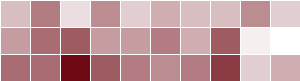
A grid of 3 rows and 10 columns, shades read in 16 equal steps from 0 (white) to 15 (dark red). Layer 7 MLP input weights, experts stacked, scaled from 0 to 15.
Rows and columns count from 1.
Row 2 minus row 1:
2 1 8 -1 3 3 1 6 -6 -3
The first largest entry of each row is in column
2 3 3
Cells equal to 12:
1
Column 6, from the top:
5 8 7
